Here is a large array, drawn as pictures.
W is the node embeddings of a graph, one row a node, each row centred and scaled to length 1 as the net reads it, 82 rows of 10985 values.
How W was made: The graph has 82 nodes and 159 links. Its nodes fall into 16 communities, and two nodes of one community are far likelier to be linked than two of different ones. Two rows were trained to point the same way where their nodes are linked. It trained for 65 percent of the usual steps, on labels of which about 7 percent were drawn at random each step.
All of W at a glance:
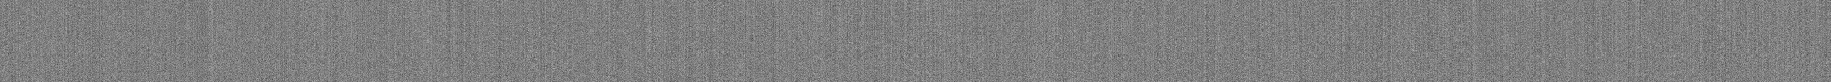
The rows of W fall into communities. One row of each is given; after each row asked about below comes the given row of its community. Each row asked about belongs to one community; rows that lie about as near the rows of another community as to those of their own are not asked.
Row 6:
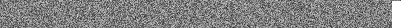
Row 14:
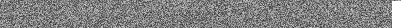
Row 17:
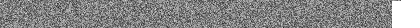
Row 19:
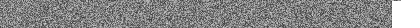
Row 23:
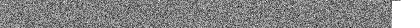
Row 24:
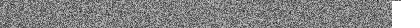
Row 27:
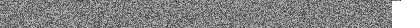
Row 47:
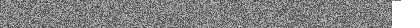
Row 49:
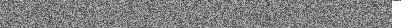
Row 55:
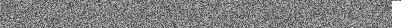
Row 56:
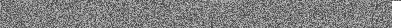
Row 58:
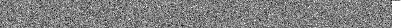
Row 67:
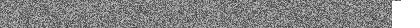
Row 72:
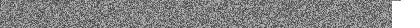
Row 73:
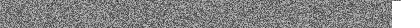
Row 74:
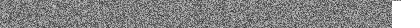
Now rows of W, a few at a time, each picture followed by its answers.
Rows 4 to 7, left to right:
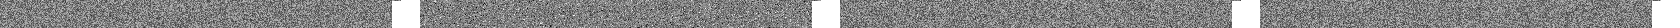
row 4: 74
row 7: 17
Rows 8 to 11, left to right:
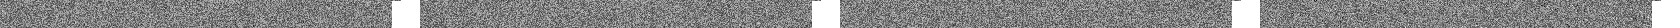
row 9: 27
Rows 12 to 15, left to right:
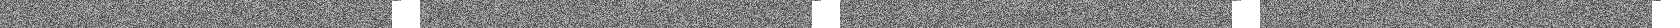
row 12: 14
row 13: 23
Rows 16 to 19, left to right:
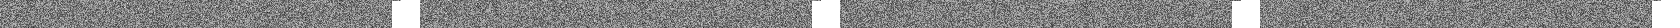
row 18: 56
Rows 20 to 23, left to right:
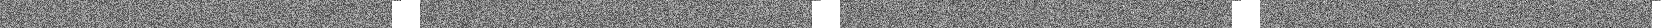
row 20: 74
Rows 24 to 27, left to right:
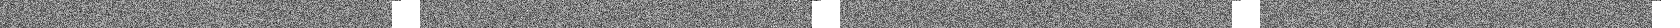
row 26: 73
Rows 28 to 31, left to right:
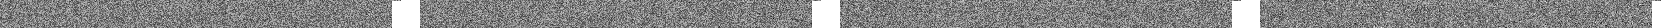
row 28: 74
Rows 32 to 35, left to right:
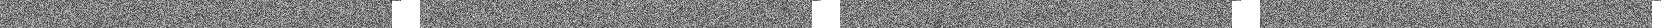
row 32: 49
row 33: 23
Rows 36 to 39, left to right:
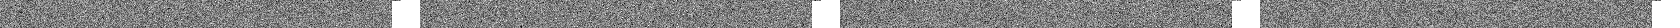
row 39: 67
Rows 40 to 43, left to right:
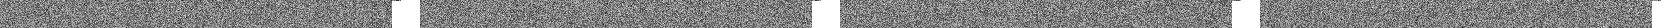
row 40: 49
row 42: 58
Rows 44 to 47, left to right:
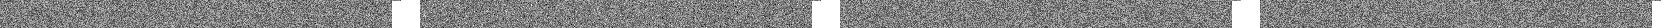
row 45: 56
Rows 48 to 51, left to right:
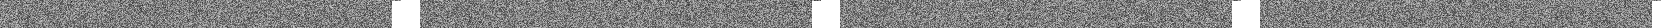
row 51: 73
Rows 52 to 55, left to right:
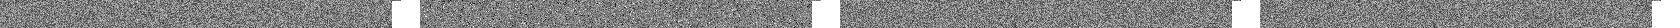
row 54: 19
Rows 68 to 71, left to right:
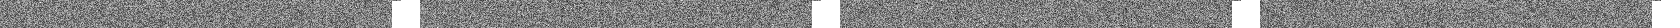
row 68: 73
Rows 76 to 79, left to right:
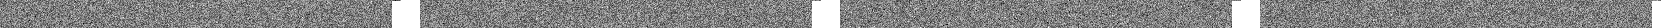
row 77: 67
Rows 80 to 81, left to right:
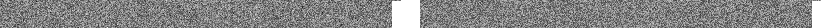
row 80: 55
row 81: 17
